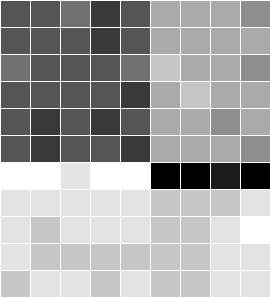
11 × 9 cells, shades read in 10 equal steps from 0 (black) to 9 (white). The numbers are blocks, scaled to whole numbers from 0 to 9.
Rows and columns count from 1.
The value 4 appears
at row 1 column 3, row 3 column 1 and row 3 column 5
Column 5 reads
3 3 4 2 3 2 9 8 8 7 8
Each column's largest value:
9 9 8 9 9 7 7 8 9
